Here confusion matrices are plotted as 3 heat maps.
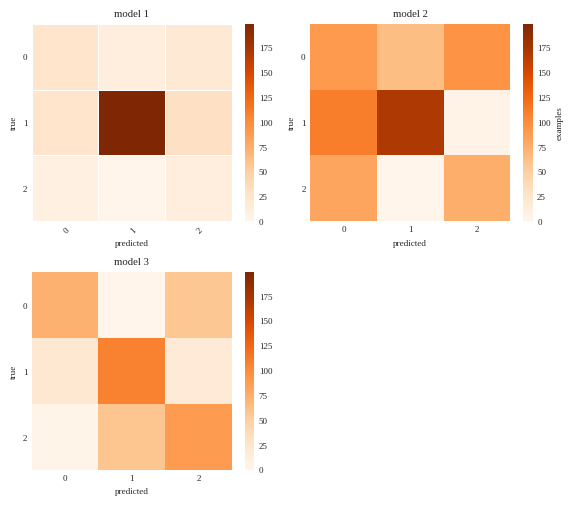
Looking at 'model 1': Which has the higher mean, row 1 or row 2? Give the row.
1
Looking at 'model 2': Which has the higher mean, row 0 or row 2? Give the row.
0
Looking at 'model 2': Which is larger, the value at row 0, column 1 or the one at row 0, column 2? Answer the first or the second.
the second
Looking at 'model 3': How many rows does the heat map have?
3
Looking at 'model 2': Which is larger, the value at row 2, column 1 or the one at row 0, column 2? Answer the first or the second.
the second
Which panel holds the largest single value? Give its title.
model 1
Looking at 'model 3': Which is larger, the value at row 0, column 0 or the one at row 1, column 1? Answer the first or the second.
the second
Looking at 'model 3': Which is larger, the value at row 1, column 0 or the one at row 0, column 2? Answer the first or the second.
the second
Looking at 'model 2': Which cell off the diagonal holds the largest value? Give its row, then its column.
1, 0
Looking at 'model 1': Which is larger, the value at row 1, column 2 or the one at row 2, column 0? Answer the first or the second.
the first
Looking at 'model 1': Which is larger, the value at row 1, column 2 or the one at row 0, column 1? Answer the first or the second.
the first
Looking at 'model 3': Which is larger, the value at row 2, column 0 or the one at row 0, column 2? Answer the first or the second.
the second
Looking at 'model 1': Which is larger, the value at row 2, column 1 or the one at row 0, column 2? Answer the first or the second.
the second
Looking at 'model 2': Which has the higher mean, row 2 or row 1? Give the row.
1
